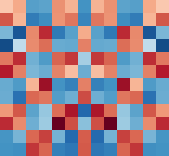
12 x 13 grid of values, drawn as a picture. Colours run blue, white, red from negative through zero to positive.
A checkerboard runs through the table. The bottom middle is the roughest part. It is mirror symmetric from left to right.
